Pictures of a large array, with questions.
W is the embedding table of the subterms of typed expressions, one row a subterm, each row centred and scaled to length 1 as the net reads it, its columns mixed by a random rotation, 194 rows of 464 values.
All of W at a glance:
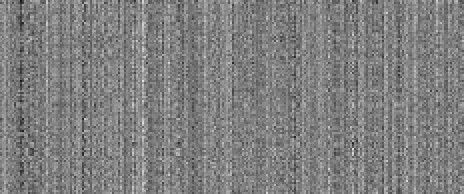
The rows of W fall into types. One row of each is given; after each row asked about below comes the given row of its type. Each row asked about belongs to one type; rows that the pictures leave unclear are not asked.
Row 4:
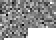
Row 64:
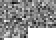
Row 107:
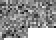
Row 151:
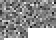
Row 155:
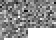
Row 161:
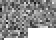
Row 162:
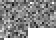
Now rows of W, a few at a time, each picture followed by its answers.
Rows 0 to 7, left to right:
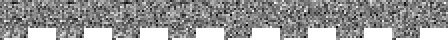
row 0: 64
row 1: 64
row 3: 155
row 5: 151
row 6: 64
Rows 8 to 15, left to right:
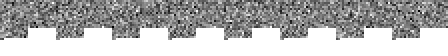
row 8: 162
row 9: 4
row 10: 151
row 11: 4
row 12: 161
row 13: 4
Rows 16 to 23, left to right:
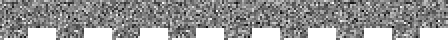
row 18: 4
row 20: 64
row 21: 151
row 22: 155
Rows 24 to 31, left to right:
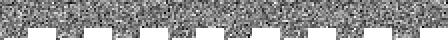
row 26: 151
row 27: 161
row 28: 4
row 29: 161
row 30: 155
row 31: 151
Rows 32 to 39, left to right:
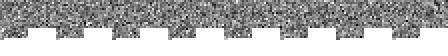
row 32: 162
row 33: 151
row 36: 151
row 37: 151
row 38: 64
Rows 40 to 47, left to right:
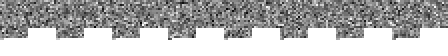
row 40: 151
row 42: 151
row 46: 155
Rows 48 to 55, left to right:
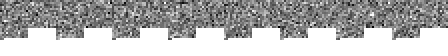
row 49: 151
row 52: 107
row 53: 151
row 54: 162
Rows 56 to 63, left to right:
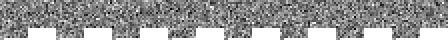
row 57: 151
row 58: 151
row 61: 155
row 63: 4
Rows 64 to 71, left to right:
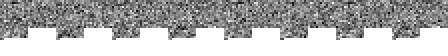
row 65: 107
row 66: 155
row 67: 161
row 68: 155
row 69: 162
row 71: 161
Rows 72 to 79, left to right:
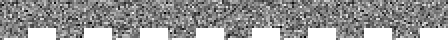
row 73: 64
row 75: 151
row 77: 64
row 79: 151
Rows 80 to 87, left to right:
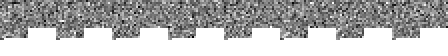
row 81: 161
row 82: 4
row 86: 4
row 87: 107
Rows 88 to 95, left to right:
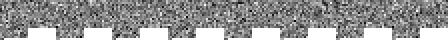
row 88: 161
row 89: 64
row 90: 161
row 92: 155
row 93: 4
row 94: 4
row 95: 151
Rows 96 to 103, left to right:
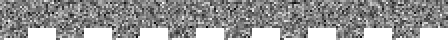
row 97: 155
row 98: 4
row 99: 107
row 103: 4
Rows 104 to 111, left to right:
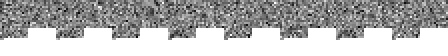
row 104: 4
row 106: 4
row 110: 107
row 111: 4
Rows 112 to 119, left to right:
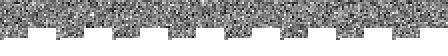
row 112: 64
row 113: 162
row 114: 4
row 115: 64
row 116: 4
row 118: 155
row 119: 155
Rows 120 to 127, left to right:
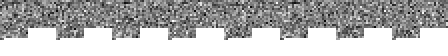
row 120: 155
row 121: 161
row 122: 64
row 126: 107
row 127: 107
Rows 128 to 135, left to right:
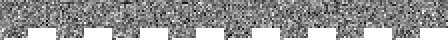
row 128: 162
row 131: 155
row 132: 161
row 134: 4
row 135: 107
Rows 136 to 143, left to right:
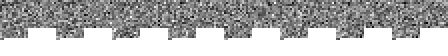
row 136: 155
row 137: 155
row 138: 162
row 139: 64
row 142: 162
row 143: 64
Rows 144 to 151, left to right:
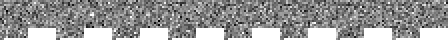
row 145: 162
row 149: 155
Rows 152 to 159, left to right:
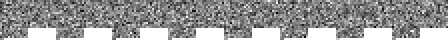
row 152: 4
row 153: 155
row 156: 151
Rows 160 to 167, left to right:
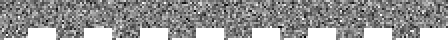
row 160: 4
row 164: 107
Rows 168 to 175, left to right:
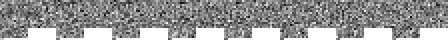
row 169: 155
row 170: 155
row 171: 64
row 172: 64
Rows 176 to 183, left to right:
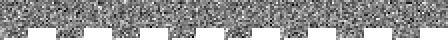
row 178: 151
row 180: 162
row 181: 162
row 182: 151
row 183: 155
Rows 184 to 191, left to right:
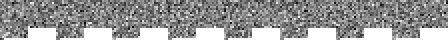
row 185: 155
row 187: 4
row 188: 161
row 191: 151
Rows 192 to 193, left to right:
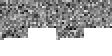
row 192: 107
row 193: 161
